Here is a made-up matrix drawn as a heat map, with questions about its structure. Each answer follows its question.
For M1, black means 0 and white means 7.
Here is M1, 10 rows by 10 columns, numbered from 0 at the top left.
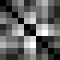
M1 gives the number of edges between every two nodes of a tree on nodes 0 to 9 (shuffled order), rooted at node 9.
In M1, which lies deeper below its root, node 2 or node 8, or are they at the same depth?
the same depth
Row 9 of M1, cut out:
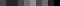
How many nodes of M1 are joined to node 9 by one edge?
3
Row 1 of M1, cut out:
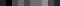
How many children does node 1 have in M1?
1
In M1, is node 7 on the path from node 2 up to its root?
no
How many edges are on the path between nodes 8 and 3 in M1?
1
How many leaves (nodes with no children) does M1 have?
4
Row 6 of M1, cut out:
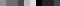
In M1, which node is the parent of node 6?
8
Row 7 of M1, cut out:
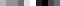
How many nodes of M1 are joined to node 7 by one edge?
1
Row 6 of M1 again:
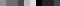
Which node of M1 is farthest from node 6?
5
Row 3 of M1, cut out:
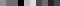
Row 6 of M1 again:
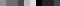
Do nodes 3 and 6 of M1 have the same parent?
yes
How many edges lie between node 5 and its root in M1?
4
